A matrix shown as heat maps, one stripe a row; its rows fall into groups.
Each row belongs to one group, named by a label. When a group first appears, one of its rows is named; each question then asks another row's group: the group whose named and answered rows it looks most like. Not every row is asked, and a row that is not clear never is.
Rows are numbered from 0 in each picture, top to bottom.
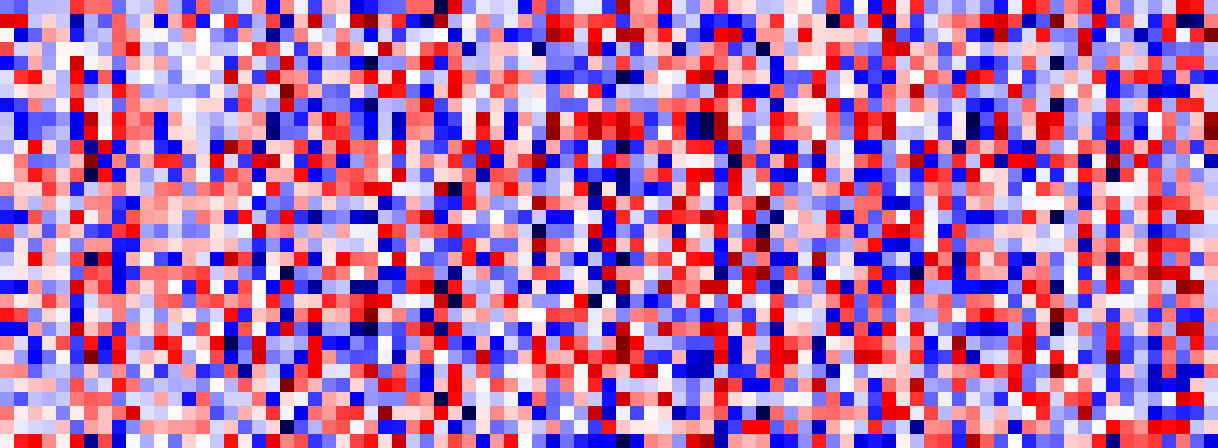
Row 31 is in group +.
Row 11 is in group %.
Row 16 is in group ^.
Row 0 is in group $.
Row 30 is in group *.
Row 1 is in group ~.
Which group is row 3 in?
^
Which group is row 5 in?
+
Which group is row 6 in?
^
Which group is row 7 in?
$
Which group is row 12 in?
+
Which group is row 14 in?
*
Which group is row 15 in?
$
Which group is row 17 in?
*
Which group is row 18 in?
+
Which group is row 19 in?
*
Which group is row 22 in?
~
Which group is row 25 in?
%
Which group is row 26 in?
~
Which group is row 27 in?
^
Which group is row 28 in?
$
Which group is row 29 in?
^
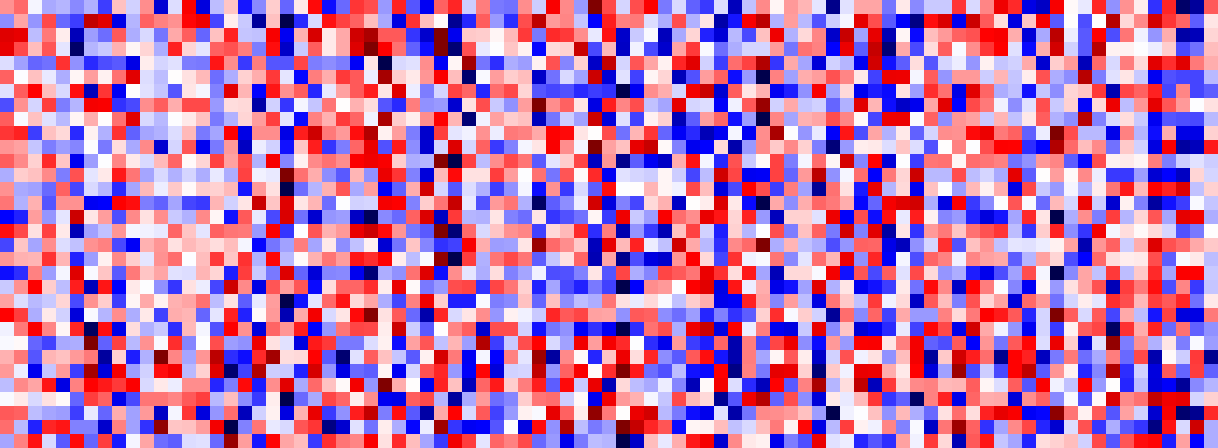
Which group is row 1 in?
*
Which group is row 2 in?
~
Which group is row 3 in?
~
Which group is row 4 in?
*
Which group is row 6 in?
+
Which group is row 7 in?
*
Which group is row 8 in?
^
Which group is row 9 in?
~
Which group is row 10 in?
~
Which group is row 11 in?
~
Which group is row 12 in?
^
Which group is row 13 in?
*
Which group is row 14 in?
^
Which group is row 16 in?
~
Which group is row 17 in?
*
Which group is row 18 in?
~
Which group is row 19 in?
$
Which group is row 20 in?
+
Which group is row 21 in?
*
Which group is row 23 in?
+
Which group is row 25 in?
%
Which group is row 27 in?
^
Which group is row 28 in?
*
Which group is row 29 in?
~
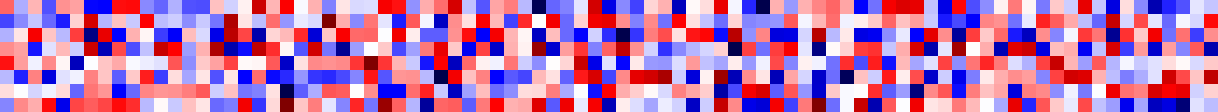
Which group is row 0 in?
^
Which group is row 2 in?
+
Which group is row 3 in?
%
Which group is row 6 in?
*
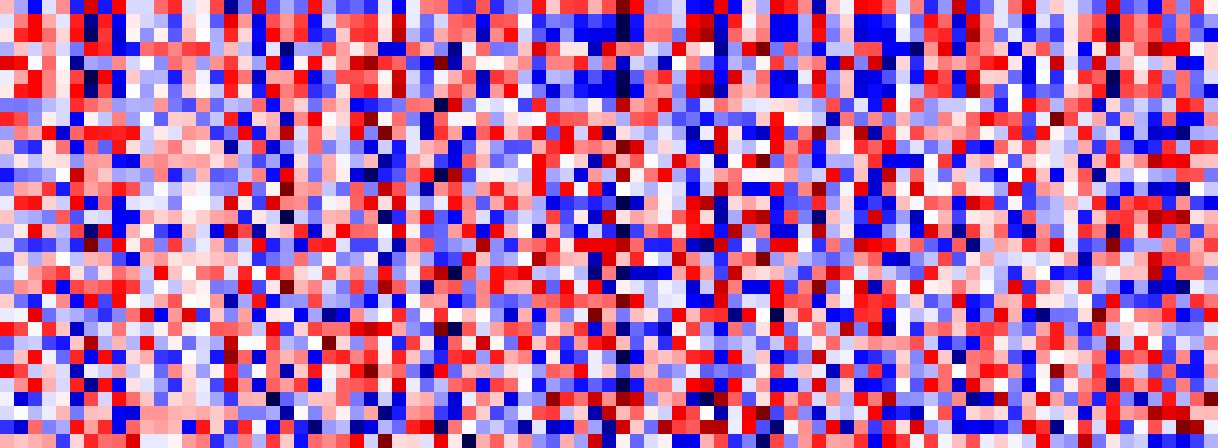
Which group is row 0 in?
%
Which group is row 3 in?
*
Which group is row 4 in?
~
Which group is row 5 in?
+
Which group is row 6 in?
+
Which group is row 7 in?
$
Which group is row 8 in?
~
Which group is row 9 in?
^
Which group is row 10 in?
%
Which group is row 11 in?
*
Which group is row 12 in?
$
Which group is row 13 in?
^
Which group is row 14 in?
+
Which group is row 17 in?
%
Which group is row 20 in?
^
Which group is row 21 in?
%
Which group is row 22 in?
~
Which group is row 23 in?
~
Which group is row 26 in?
~
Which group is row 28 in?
%
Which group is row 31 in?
^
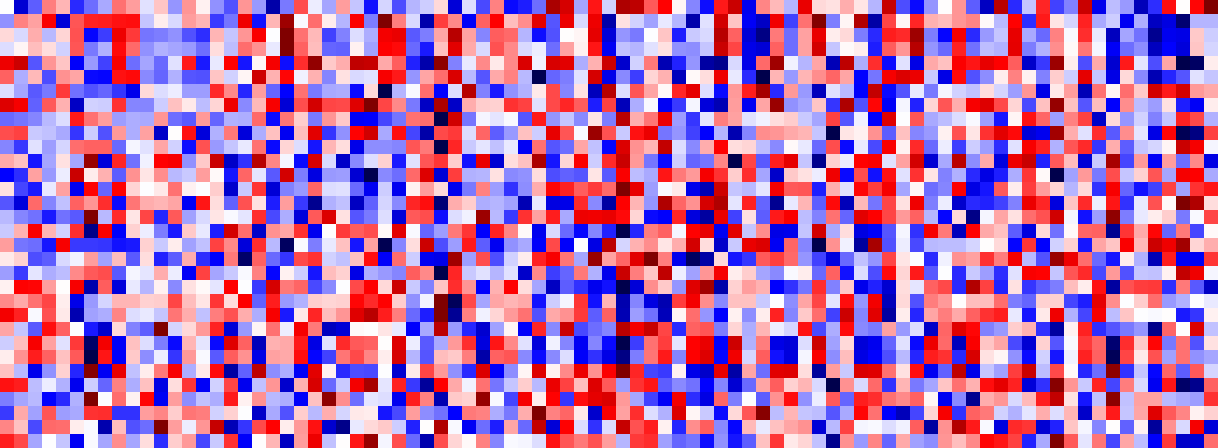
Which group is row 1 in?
^
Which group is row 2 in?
^
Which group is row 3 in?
^
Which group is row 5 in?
^
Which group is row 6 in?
*
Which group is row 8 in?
$
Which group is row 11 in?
%
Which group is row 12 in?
$
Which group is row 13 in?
%
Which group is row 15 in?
%
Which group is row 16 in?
+
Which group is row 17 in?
*
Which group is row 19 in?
$
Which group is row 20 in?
+
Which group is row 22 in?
~
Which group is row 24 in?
+
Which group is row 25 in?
+
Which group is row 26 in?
%
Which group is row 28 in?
%
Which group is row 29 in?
*
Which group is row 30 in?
%
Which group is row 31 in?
~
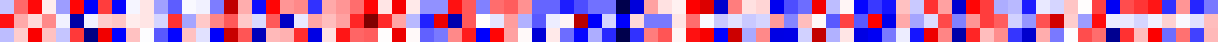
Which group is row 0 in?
+
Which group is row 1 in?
~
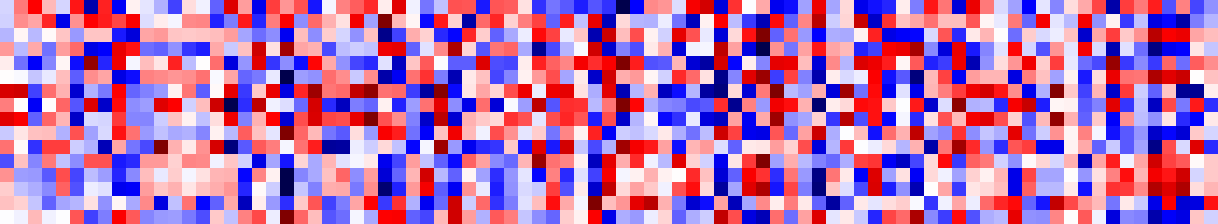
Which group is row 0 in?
+
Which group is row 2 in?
*
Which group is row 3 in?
^
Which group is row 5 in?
*
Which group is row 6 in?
~
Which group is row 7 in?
%
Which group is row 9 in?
^
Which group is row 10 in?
%
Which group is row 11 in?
*
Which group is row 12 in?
*
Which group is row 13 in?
*
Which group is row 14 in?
~
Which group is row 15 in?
^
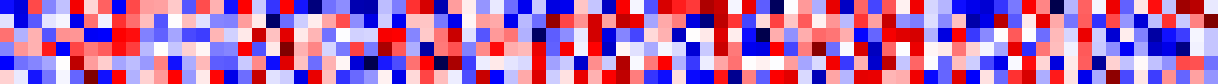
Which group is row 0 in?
$
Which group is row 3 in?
^
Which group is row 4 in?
$
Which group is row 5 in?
%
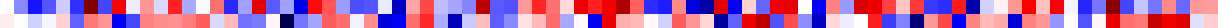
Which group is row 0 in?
%
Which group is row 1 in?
*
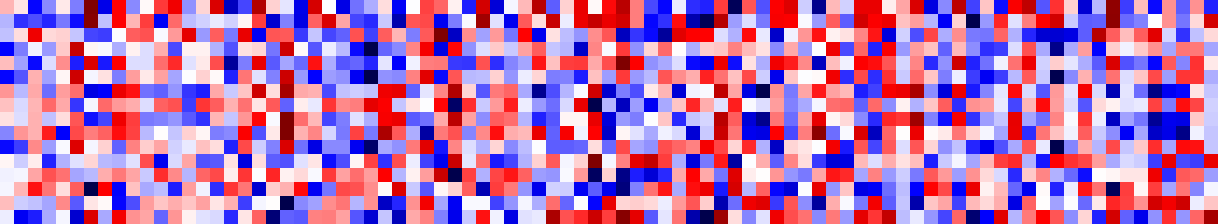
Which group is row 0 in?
%
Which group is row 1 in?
%
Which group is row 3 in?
$
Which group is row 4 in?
%
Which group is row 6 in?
^
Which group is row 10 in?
$
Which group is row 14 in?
*
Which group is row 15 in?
%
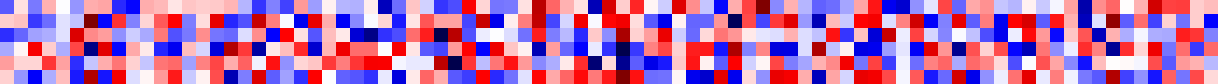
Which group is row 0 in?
*
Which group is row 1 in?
%
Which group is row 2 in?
$
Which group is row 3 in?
+
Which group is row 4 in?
~
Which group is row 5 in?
%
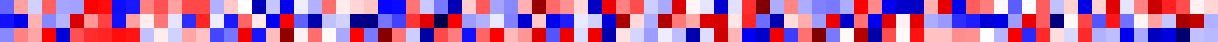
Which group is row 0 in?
*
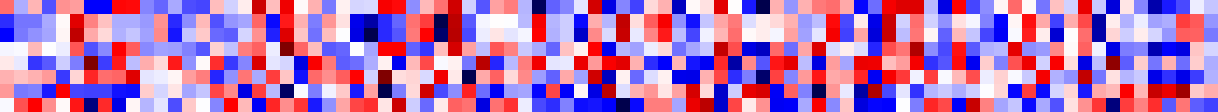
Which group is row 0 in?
^
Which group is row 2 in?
$
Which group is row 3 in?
^
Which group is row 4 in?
%
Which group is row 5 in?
^
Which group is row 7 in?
+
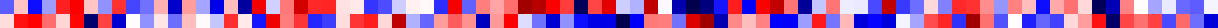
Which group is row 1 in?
+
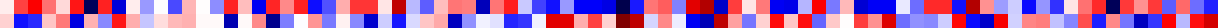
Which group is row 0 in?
+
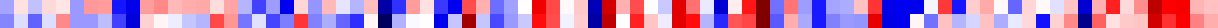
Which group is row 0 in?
*
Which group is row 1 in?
*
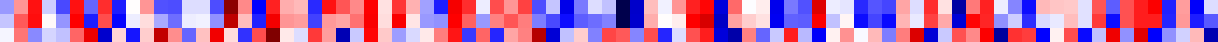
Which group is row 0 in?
+
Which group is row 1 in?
+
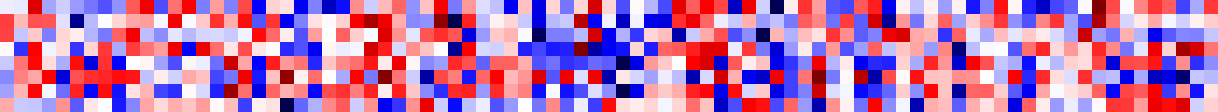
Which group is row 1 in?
~
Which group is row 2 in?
^
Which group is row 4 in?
+
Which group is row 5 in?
^
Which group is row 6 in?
+
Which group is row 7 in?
*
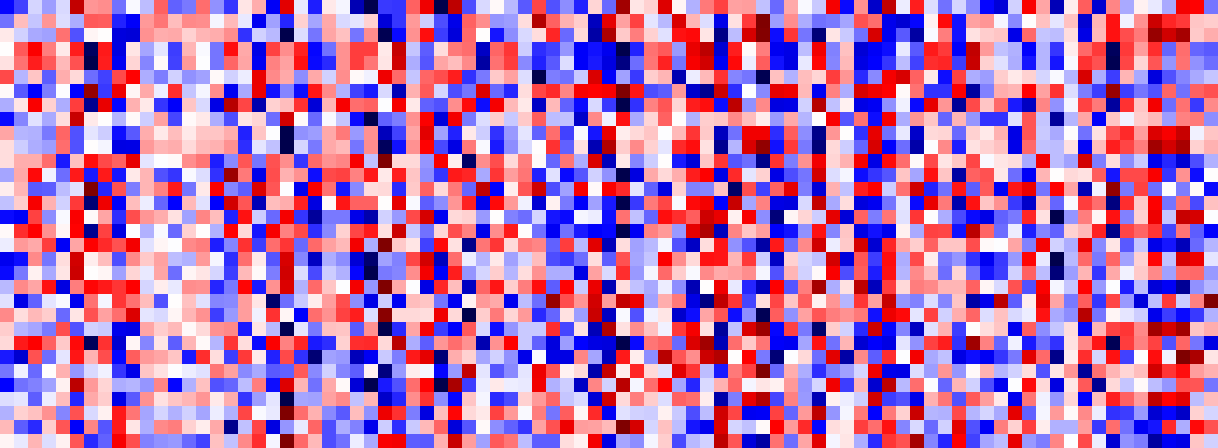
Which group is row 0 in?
$
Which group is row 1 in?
*
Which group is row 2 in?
*
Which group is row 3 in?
+
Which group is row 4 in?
+
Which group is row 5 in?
^
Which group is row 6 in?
%
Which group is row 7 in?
+
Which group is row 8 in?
$
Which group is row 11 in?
^
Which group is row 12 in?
+
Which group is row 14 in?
+
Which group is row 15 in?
$
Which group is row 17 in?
^
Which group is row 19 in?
$
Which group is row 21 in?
%
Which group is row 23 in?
*
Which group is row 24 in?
+
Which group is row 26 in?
*
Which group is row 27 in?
$
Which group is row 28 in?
*
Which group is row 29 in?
^
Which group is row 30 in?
%
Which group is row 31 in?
^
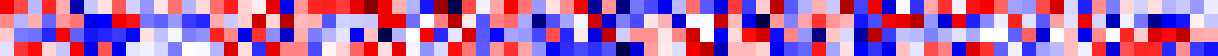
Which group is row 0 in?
~
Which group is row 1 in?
^
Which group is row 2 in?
*
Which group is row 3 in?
+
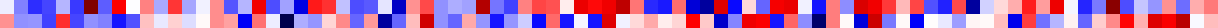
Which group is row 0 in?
%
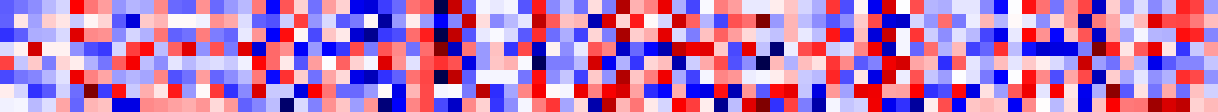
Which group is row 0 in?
$
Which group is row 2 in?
$
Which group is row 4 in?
^
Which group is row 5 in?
$
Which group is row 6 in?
%
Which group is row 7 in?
*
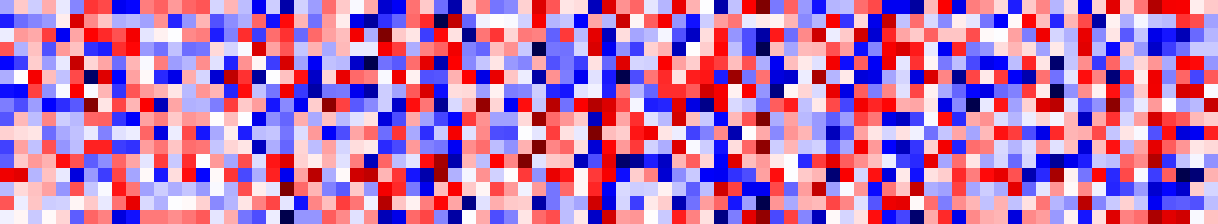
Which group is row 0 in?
*
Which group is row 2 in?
^
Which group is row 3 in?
^
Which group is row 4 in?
$
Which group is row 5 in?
+
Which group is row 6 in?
$
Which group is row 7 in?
%
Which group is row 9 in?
~
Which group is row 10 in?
*
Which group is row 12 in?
~
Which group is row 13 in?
^
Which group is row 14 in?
^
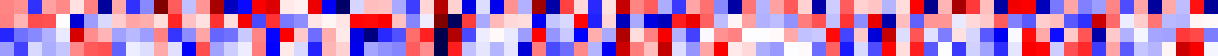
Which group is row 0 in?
%
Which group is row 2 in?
$
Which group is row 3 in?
$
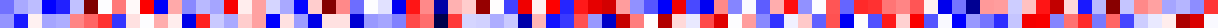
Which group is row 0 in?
%
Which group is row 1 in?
$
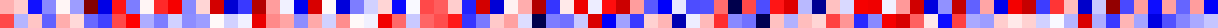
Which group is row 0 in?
%
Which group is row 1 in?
^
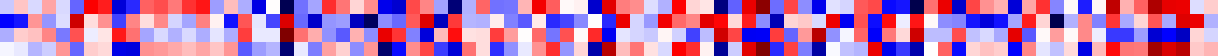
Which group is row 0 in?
*
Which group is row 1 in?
$
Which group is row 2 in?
^
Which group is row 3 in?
*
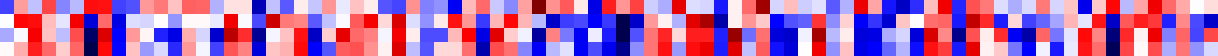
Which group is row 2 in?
+
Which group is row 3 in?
+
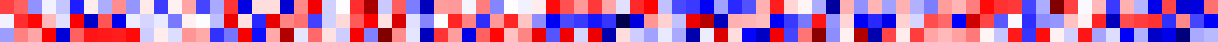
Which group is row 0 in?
~
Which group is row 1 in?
+
